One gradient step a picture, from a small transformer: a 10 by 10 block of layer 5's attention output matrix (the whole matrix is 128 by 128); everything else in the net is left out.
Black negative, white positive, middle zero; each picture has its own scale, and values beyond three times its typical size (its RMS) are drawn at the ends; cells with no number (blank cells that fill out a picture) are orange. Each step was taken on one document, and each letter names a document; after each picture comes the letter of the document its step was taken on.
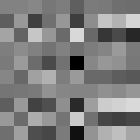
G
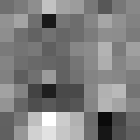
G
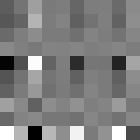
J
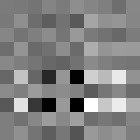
G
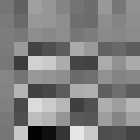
J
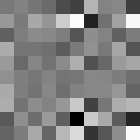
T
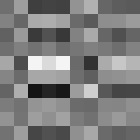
J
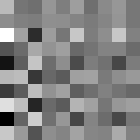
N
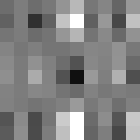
T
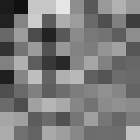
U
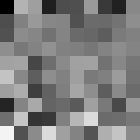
N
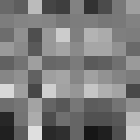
T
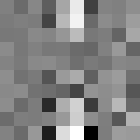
T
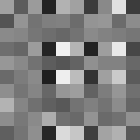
U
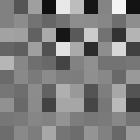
U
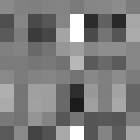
T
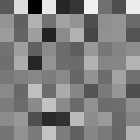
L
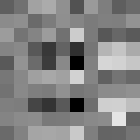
G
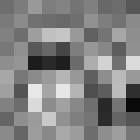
L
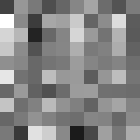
N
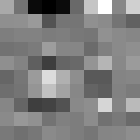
L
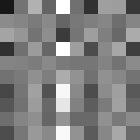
U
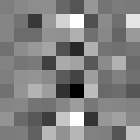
T
